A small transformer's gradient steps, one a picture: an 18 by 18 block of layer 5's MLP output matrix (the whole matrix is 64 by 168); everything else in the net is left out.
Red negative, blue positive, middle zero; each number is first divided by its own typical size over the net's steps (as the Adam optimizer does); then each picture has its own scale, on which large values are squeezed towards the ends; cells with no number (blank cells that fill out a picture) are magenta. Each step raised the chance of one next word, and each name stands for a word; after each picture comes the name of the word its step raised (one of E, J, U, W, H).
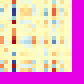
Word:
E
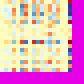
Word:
E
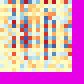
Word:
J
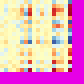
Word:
E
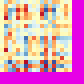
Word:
E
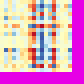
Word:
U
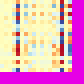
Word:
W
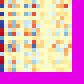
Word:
W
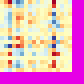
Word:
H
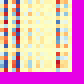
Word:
W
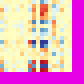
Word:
E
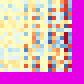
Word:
U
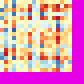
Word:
U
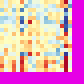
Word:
J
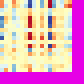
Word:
H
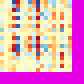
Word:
H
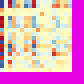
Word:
H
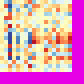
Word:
U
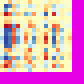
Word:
U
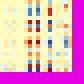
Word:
E
